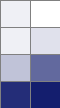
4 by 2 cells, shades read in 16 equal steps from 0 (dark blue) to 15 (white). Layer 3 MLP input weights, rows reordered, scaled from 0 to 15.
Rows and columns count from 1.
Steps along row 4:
down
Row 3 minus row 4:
10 5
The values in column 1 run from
1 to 14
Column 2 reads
15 13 5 0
